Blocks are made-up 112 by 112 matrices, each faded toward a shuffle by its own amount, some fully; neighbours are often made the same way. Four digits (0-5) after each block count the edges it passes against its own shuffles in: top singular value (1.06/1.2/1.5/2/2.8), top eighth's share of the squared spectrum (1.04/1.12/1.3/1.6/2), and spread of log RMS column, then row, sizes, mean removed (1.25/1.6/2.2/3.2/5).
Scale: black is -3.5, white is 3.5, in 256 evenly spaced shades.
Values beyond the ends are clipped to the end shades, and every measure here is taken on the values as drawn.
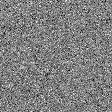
0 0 0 0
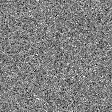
0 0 0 0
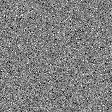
0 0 0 0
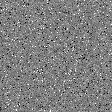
0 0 0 0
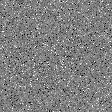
0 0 0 0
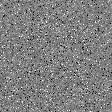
0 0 0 0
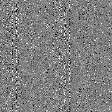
2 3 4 0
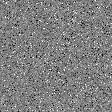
1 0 0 0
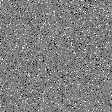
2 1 0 0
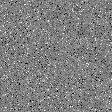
2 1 0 0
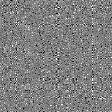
5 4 3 2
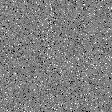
2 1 0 0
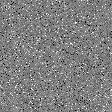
0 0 0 0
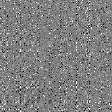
4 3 3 2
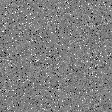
3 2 1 0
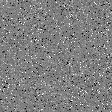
2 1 0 0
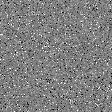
2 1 0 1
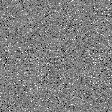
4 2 1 1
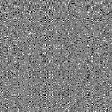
5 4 3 3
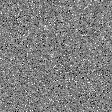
2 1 0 0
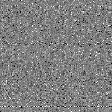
4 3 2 2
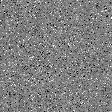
2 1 0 0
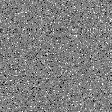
3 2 0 1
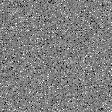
3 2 1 1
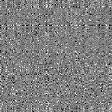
5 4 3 3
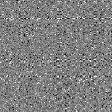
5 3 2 2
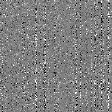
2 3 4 2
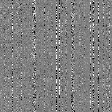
3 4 4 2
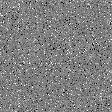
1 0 0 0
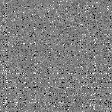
2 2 2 3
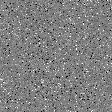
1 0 0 0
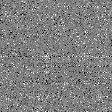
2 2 1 2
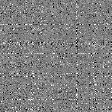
2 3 3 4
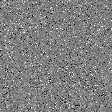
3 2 1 0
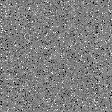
3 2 1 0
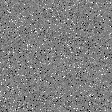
2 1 0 0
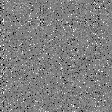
3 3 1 1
